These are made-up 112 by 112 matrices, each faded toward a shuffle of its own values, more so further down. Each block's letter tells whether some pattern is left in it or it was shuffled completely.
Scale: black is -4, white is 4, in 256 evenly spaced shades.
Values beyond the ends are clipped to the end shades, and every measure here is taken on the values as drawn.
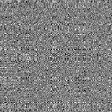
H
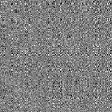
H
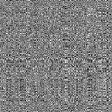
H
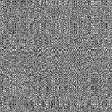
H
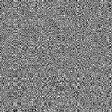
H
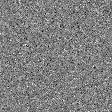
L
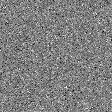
L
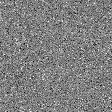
L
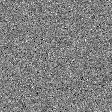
L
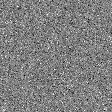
L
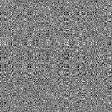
H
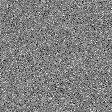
L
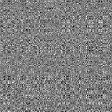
H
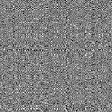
H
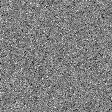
L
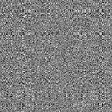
H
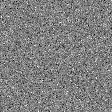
L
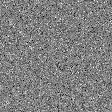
L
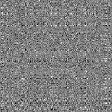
H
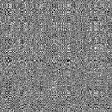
H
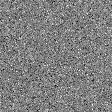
L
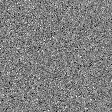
L
